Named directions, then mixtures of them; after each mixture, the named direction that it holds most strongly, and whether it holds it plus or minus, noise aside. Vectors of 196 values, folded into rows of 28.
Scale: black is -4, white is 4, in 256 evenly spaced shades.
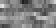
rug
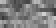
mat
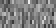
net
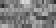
rug, minus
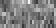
net, plus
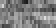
rug, plus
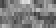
rug, minus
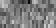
net, minus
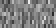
net, plus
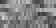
mat, minus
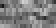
rug, minus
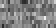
rug, plus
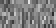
net, plus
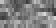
mat, plus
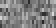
net, minus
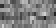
rug, minus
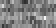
rug, plus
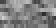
mat, minus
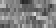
rug, plus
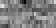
rug, plus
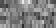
rug, minus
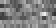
mat, plus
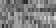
net, plus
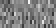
net, plus
